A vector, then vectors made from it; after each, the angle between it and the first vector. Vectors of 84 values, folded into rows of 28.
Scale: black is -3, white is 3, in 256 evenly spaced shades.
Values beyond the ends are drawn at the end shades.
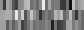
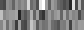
partly aligned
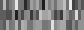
nearly opposite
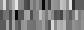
nearly opposite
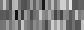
nearly opposite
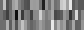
nearly opposite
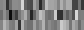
partly opposed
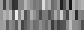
nearly parallel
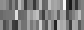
orthogonal
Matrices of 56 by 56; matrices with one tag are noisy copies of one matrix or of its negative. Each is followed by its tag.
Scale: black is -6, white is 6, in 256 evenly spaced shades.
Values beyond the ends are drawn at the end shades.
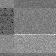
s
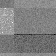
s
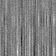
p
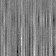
p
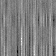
p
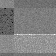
s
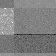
s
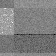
s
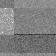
s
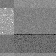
s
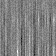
p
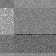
s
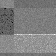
s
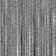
p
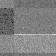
s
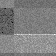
s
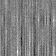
p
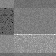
s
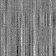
p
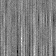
p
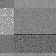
s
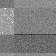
s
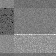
s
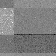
s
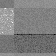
s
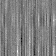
p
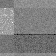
s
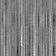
p
